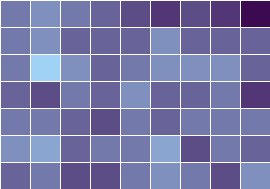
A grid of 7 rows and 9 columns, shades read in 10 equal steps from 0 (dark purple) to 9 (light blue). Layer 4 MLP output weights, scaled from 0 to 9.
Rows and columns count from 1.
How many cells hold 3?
8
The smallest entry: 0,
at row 1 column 9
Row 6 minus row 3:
1 -2 -2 1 0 1 -3 -1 0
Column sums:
34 41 31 27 33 35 30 30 25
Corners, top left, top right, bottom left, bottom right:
5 0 4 6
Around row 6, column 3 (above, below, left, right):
4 3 7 5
